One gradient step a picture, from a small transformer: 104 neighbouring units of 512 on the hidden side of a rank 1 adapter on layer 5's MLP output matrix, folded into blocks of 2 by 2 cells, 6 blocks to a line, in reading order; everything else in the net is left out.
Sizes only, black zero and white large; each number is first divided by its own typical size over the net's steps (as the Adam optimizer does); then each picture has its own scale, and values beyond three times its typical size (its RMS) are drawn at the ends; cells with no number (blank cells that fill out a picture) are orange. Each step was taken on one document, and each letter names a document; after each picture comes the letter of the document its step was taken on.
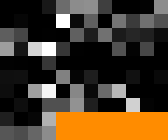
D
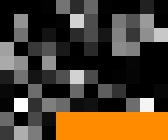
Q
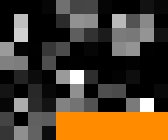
Q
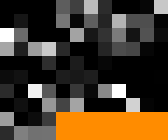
D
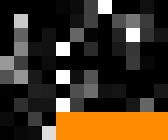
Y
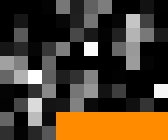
Q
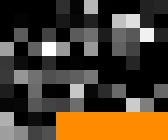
Q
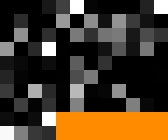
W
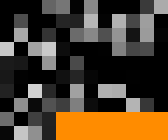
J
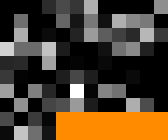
J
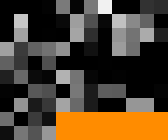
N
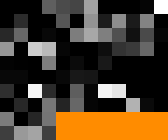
W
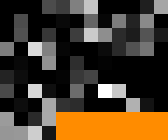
W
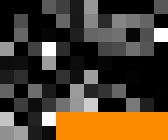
J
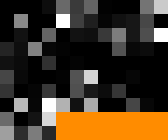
J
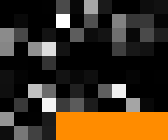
D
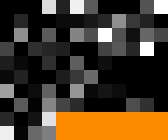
W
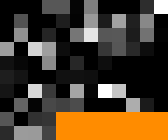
W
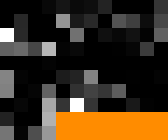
D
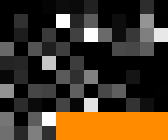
J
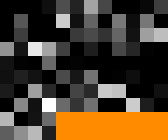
N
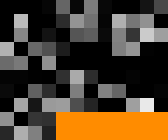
J
